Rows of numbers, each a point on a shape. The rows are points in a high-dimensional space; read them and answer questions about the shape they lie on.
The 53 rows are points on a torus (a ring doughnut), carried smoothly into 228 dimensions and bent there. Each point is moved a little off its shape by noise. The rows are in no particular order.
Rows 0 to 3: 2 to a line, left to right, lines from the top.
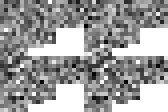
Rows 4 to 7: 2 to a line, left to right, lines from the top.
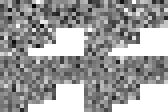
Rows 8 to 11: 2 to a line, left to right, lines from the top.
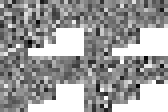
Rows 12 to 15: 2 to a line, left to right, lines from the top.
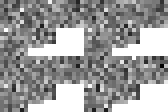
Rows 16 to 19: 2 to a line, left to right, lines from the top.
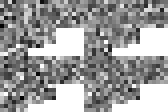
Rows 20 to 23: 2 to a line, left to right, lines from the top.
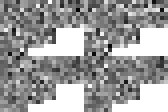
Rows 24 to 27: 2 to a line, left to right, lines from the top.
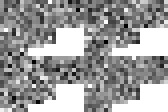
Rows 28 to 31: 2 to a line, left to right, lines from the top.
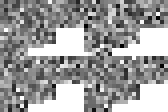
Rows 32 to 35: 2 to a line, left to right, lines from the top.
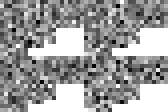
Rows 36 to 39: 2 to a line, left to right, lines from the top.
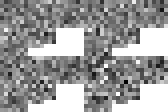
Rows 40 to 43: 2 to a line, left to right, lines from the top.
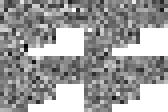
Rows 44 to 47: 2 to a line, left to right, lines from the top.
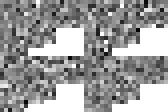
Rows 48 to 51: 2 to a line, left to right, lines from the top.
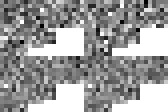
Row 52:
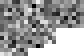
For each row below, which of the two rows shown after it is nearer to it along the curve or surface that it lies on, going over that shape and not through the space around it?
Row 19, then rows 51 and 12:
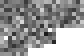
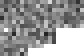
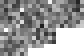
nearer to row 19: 51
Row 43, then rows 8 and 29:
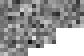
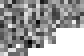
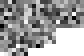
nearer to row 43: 8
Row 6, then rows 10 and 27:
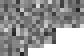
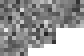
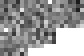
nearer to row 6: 27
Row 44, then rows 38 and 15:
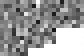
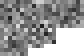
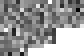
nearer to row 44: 15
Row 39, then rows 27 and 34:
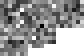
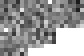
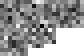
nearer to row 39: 27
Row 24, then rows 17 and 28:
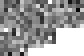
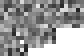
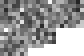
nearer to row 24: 28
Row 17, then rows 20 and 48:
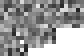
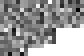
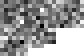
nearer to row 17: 20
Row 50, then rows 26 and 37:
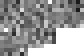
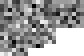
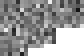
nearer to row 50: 37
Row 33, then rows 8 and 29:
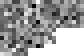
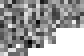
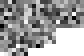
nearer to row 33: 29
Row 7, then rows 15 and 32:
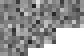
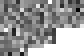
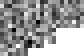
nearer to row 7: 15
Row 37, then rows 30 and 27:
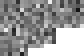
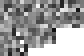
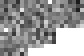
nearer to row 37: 27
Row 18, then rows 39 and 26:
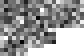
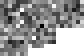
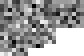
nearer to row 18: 39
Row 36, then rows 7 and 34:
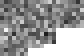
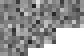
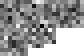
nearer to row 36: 34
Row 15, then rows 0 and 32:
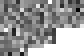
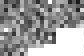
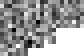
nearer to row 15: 0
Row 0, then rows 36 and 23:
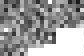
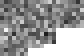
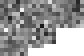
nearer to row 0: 23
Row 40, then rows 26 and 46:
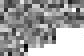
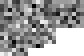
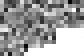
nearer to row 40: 46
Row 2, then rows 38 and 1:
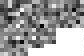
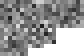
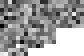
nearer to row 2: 1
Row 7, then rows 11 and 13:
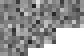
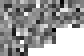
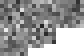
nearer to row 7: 11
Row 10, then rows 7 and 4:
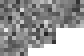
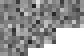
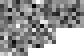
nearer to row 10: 4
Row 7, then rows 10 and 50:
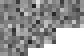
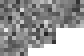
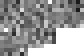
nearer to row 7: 50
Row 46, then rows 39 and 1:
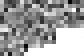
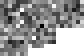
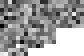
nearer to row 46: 39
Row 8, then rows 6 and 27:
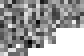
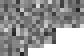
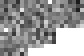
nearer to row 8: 6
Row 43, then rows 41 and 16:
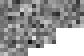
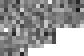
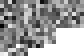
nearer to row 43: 16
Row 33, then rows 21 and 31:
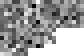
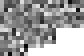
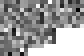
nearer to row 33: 31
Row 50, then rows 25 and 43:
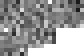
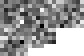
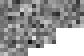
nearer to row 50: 25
